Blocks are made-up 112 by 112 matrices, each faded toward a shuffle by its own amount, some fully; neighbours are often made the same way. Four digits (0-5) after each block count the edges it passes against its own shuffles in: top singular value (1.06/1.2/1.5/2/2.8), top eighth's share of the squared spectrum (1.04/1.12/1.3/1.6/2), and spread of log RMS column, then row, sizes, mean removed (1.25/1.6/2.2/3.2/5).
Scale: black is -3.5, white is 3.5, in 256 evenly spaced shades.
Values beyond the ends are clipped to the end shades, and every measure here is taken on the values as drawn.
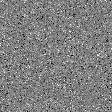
0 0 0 0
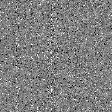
1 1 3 0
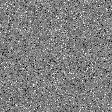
0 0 1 0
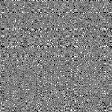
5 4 2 3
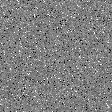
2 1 0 0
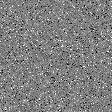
1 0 0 0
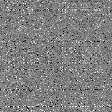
4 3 1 2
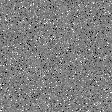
0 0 0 0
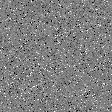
0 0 0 0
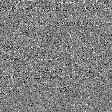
1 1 0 3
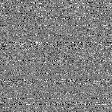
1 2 0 4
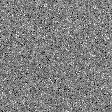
0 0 0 0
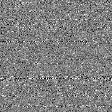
2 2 0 3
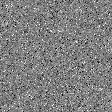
0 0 0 0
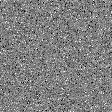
0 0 0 0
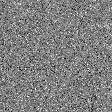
0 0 0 1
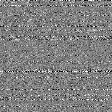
2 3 0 4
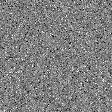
0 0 0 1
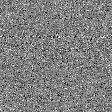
1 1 0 2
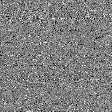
1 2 0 3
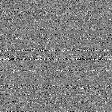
2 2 0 4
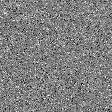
0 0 0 1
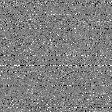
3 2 0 3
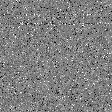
1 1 0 1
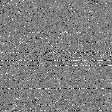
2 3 0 3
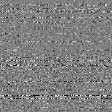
3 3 0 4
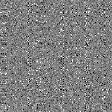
4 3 3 2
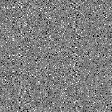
4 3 2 2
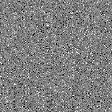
4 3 2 1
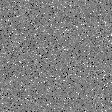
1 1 0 0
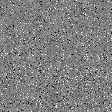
3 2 1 1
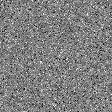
2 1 0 0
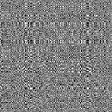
5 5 3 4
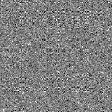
4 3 2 2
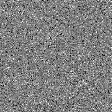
3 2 1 1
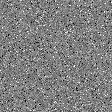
1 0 0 0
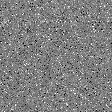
1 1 0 0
